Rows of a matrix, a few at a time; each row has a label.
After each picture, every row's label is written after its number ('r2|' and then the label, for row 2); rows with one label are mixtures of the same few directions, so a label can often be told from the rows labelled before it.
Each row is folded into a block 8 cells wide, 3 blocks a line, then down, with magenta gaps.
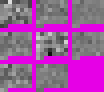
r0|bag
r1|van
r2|bag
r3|bag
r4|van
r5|bag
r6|bag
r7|bag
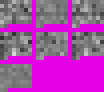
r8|van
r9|bag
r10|bag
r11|van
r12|bag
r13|van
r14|van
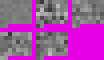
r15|van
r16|bag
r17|bag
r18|bag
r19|van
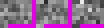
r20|bag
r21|bag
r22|bag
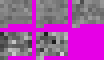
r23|van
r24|van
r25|bag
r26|van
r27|bag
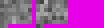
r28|van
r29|bag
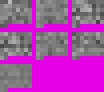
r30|bag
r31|van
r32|bag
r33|bag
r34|van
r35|van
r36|bag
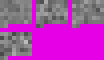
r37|bag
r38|bag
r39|van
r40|van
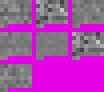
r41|bag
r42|van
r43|van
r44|bag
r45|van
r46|van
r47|bag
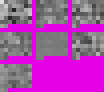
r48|van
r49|van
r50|bag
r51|bag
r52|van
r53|bag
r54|van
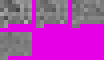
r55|bag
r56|bag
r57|van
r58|bag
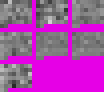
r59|bag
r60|van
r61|van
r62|van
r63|van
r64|van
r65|van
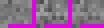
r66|bag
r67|bag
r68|bag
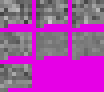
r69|bag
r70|van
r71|van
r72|bag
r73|van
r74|van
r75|van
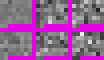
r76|bag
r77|van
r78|van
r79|bag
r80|van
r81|bag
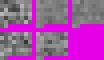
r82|bag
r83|van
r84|bag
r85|van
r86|van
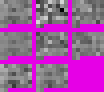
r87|van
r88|van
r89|bag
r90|van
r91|van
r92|bag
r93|van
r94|van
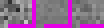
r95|bag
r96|van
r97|bag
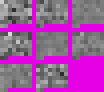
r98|van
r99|bag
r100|van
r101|bag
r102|van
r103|bag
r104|van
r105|van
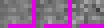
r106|van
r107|van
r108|van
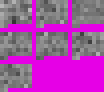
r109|van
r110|bag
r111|van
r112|bag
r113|bag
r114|bag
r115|bag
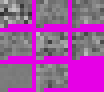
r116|bag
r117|bag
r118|van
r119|van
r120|van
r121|van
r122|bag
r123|van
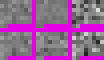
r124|van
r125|bag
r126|van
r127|van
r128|van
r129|van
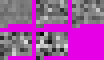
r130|bag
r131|van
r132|van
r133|van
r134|bag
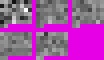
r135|van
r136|van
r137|bag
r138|van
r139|bag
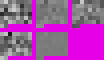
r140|bag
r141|bag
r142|bag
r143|bag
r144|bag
